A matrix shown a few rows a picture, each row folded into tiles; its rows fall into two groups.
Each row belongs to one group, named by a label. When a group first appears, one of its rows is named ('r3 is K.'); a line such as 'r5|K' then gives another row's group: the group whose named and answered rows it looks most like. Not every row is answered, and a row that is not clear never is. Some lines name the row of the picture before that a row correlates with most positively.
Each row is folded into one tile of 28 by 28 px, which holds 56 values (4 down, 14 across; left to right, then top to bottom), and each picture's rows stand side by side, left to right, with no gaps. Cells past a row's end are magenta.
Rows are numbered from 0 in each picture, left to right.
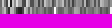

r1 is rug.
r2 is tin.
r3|rug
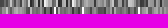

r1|rug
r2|rug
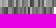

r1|rug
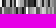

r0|rug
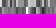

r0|rug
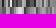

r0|tin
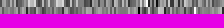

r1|tin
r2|tin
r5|tin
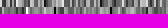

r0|rug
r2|tin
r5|tin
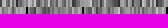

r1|tin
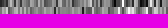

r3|tin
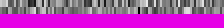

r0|tin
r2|tin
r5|tin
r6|tin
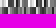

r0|tin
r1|tin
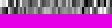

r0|tin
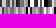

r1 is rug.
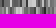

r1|tin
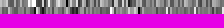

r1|tin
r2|tin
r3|rug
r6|rug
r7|rug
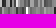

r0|rug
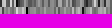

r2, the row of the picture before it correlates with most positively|1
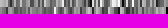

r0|tin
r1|rug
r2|tin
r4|tin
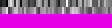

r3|tin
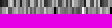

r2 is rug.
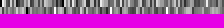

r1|rug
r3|rug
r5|rug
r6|tin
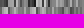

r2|tin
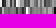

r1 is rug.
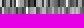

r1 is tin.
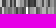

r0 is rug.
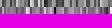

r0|rug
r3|rug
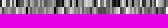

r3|tin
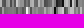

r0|rug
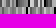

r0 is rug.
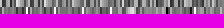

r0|rug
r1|rug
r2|rug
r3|rug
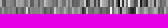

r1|rug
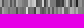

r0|rug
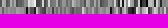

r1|tin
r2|rug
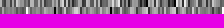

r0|rug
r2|tin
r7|rug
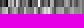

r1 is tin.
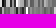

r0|rug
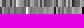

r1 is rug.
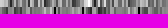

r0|tin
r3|tin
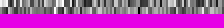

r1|rug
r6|tin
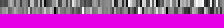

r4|rug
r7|tin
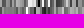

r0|rug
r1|tin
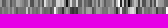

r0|rug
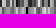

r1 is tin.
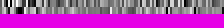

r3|rug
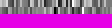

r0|tin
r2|rug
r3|tin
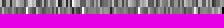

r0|rug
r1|tin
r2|rug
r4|rug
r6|rug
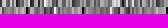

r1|rug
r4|tin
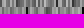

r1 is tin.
